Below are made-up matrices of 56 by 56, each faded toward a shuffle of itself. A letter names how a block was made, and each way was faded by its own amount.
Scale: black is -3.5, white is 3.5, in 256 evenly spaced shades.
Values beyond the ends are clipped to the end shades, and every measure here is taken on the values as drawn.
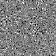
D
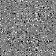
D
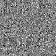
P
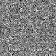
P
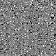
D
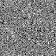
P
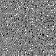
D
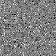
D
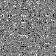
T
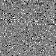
T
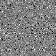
T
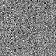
P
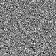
P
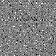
D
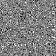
D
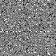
T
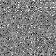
T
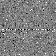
T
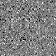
T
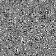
T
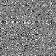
T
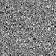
P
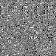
T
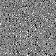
D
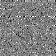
T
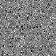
T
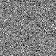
P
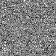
P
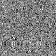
P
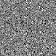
P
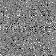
T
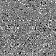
T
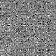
D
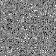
T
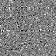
T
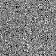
P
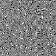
D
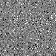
D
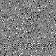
D
